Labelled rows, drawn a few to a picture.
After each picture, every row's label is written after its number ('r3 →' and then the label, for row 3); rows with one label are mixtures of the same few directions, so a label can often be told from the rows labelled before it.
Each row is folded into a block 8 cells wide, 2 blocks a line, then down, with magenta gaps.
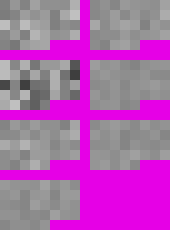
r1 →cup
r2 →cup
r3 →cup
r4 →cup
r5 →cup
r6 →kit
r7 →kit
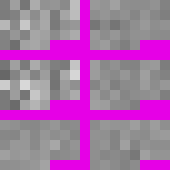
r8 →cup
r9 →cup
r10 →cup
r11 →cup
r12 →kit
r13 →kit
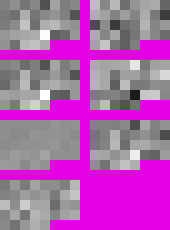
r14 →kit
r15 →cup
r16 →kit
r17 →kit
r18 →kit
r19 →kit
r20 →cup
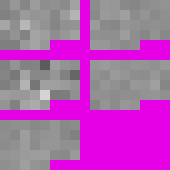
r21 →cup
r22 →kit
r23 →kit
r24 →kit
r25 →kit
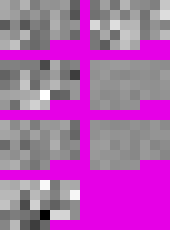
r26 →cup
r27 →cup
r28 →kit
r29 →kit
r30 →cup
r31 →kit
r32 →kit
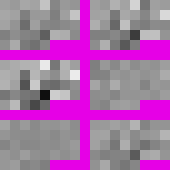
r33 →kit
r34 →kit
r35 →kit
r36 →cup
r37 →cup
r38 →kit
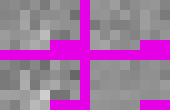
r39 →kit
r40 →cup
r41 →kit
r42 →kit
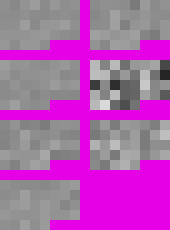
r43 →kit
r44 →kit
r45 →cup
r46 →cup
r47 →kit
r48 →cup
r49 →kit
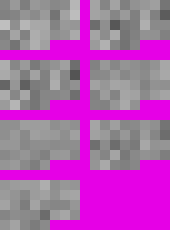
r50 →cup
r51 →cup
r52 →cup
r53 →cup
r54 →kit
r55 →cup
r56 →kit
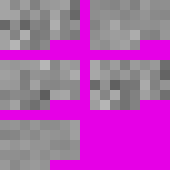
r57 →cup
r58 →kit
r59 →kit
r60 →cup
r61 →cup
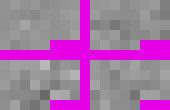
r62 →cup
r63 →cup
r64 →kit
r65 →kit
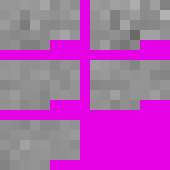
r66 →kit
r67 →kit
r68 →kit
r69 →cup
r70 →cup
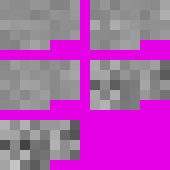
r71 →cup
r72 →cup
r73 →cup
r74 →cup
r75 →cup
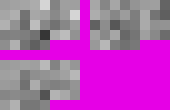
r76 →kit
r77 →cup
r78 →kit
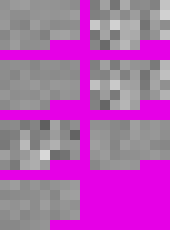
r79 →kit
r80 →cup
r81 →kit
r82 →cup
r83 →kit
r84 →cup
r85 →cup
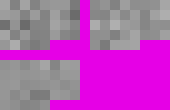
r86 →cup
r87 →cup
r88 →kit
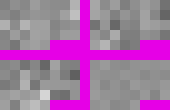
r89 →cup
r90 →cup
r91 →kit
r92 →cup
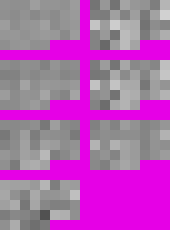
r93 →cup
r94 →cup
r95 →kit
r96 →cup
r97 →kit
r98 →cup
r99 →kit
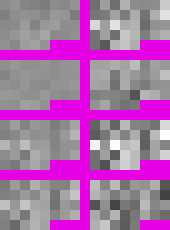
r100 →kit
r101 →cup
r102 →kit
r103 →kit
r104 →cup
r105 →cup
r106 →cup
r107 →cup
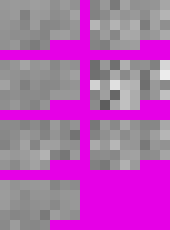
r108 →kit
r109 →cup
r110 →kit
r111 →cup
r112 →kit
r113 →cup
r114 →kit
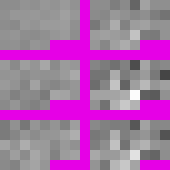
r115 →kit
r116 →kit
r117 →kit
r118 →kit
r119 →cup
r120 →kit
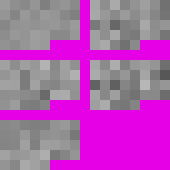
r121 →kit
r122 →cup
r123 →kit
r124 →cup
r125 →kit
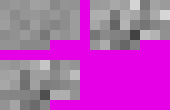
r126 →kit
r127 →kit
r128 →kit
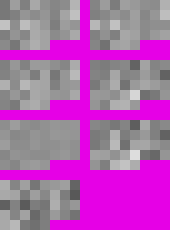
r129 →cup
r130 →cup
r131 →cup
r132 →kit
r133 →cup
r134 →kit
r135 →cup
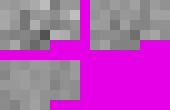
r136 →kit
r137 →kit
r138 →cup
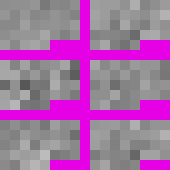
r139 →kit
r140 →kit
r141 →cup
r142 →cup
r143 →kit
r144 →kit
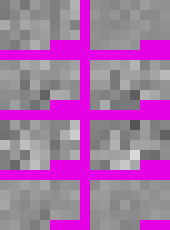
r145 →cup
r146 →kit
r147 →kit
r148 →kit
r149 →cup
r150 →kit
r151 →kit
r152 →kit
